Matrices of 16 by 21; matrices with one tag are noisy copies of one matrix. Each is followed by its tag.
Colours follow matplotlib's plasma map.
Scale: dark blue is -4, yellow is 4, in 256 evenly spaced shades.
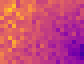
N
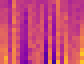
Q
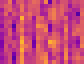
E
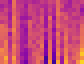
Q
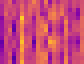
E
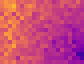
N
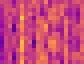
E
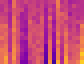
Q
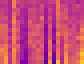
Q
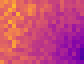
N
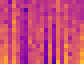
Q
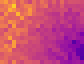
N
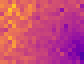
N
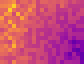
N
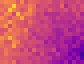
N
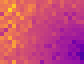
N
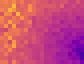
N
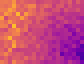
N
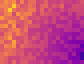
N
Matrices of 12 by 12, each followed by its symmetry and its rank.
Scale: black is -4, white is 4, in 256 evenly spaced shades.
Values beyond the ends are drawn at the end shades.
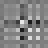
symmetric, rank one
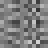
neither, rank two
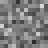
neither, full rank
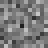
neither, full rank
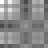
symmetric, rank one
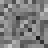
symmetric, full rank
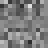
neither, rank two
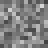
neither, full rank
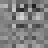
neither, rank two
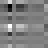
neither, rank one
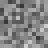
symmetric, full rank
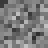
symmetric, full rank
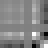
symmetric, rank one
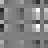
neither, rank one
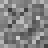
symmetric, full rank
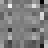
neither, rank two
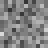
neither, full rank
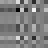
neither, rank one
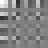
symmetric, rank one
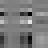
neither, rank one
